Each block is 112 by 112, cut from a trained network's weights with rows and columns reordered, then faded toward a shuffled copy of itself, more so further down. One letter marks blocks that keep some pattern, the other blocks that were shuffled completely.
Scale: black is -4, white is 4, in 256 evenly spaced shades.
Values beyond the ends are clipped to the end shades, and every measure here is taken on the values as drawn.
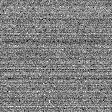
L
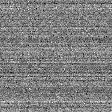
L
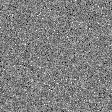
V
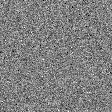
V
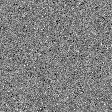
V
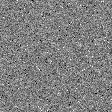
V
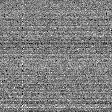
L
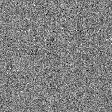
L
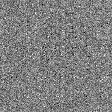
L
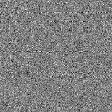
L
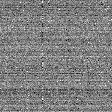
L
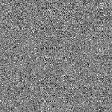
L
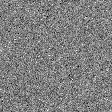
V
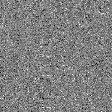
L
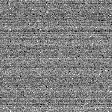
L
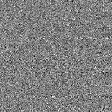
L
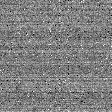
L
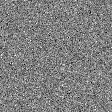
V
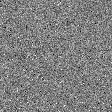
V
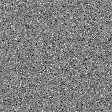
V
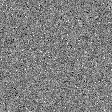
V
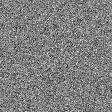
V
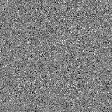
L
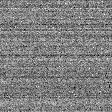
L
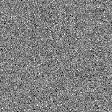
L
